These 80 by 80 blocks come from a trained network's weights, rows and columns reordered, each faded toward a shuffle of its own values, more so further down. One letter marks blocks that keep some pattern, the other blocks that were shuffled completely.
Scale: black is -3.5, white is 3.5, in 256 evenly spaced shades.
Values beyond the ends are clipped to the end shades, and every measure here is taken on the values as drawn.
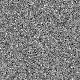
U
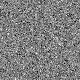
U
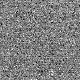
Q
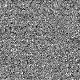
Q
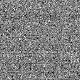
Q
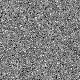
U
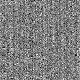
Q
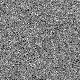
U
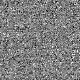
Q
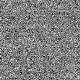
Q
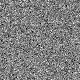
U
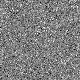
U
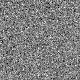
U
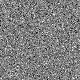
U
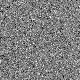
U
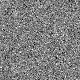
U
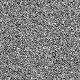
Q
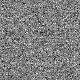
Q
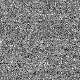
Q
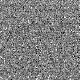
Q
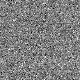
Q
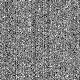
Q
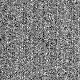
Q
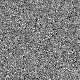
U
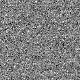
Q
